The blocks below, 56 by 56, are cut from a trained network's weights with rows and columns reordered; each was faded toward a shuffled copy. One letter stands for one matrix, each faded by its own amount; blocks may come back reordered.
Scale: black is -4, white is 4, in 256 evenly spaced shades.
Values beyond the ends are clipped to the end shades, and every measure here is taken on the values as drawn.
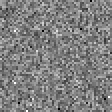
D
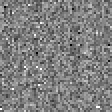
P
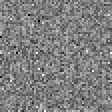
P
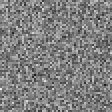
D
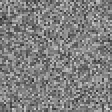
D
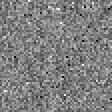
P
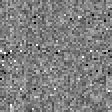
P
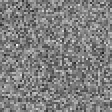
D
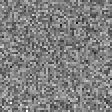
D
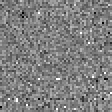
P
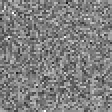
D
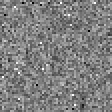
P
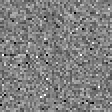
P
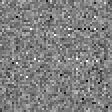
P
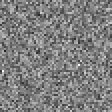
D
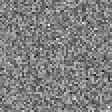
D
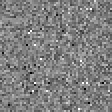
P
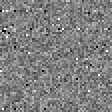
P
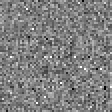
P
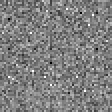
P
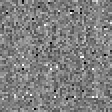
P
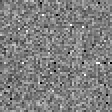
P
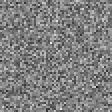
D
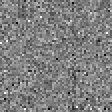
P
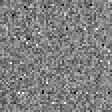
P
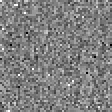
P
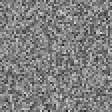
D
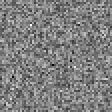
D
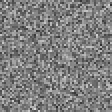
D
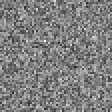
D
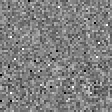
P
